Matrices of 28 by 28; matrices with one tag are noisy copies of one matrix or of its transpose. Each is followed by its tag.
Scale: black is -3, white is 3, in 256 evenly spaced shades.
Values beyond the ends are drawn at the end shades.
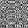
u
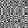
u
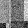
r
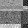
r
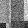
r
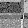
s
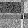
s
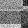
r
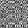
u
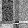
s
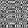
u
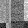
r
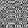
u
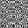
u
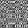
u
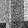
r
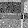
s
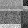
r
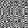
u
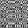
u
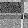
s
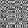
u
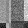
r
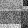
r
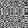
u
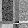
s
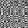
u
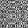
u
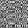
u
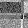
s
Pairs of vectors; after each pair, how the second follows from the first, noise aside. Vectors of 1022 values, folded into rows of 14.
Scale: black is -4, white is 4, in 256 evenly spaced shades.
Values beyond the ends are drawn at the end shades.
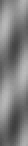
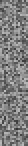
shuffled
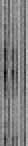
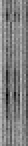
wrapped around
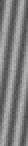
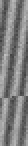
wrapped around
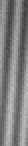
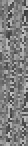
sign-scrambled
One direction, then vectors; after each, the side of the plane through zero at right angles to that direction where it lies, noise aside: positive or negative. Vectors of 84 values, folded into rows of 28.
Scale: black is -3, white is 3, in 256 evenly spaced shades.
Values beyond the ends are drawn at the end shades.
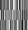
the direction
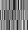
negative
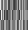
negative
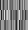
positive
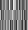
positive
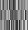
negative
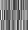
negative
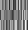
negative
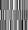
positive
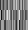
positive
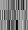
negative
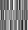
positive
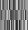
negative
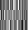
positive
